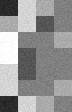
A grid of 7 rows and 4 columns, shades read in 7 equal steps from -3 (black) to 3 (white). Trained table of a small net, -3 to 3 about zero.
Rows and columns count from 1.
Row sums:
1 2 4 2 1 3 1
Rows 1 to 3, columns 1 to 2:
-2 2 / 1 2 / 3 0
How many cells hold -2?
2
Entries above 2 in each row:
0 0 1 1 0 0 0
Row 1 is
-2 2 1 0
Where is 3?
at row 3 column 1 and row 4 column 1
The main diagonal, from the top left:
-2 2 0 0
